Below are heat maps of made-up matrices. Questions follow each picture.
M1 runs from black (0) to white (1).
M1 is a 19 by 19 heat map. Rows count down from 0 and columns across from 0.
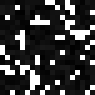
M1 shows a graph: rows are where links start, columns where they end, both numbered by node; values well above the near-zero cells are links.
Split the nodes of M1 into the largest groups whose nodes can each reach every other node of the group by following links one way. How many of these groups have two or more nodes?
1
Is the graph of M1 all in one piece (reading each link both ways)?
yes
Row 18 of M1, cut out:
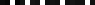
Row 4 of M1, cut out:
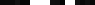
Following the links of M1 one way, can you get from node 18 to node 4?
yes
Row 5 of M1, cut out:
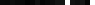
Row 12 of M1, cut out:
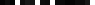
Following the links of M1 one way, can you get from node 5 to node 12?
yes
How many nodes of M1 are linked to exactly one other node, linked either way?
0
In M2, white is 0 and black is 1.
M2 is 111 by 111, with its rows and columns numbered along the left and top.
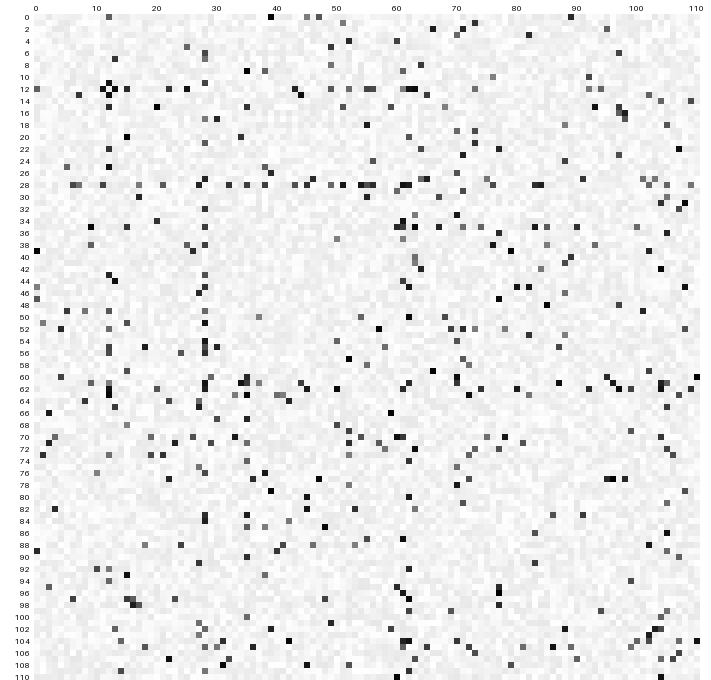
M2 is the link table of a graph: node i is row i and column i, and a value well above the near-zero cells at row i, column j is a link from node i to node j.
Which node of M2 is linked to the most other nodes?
node 28
